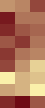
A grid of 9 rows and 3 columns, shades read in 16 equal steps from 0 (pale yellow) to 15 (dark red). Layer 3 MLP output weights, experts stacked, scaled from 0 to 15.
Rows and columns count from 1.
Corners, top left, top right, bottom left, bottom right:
6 11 13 10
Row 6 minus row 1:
5 -1 -9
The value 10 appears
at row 3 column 2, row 4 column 1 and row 9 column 3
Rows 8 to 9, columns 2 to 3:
4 0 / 15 10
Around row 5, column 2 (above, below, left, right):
12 6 12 7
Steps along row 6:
down down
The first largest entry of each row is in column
3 1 1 2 1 1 2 1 2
